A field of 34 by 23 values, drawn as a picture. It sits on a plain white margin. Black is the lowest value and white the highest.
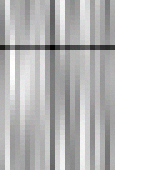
Odd lines: row 10. Ninth with the highest average: middle left. Average level on the scale: 70%. Roughest part: top middle.
